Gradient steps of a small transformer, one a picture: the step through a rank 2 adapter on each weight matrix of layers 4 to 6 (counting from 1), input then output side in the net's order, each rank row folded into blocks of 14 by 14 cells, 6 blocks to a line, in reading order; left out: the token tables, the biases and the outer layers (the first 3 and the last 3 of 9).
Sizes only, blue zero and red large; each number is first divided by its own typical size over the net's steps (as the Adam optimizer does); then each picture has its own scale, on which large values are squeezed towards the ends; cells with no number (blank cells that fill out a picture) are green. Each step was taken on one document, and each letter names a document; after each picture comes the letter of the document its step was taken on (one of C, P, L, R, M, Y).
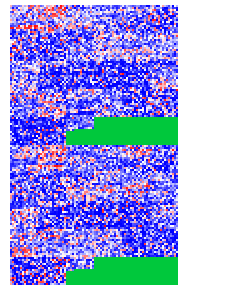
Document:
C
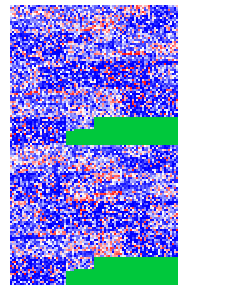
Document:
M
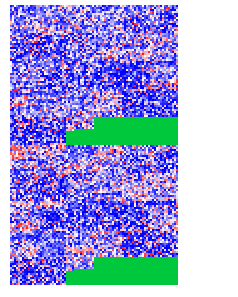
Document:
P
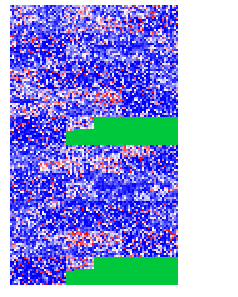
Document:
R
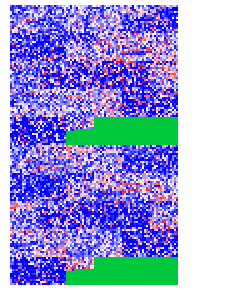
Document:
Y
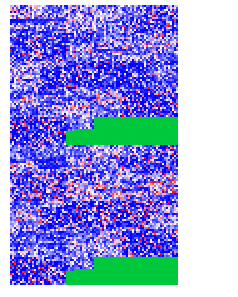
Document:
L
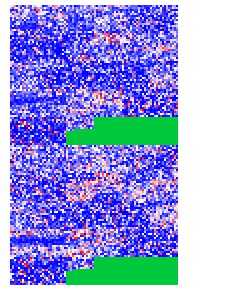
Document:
L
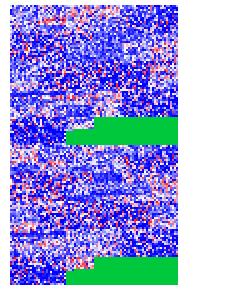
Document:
Y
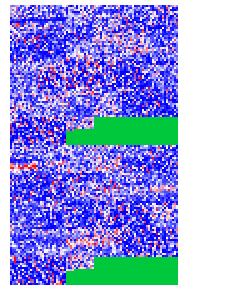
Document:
R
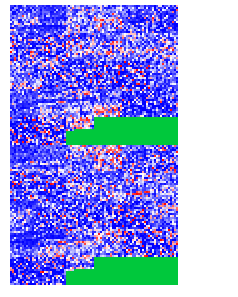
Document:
R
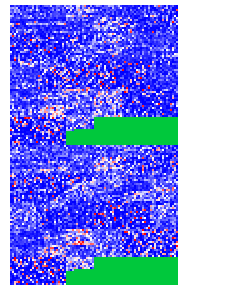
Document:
R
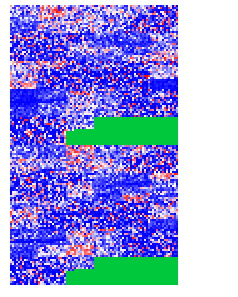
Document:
C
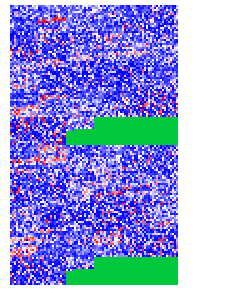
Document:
L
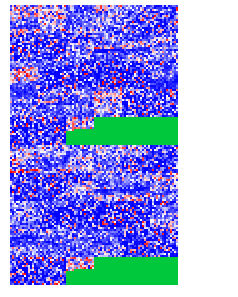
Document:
L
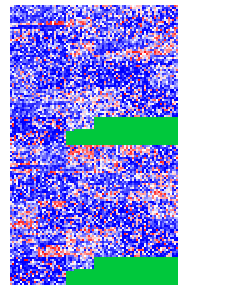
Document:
C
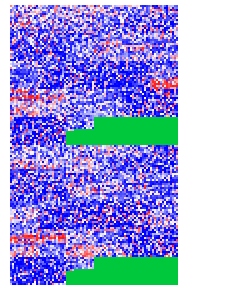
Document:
C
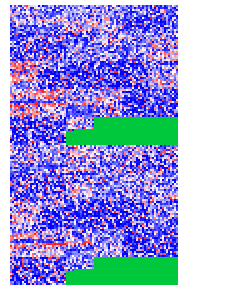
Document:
M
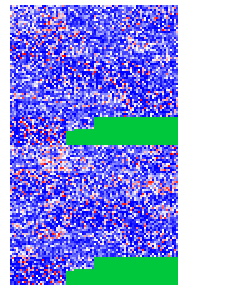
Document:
L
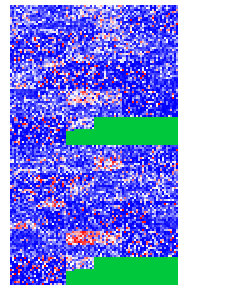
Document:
R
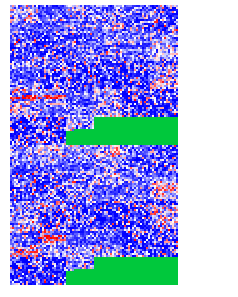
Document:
Y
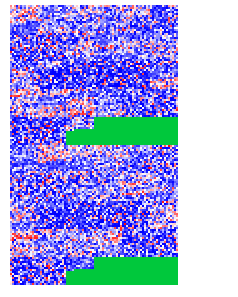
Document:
C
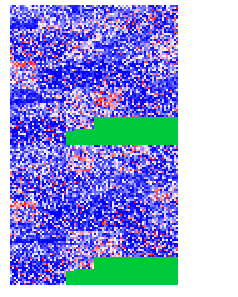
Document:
L
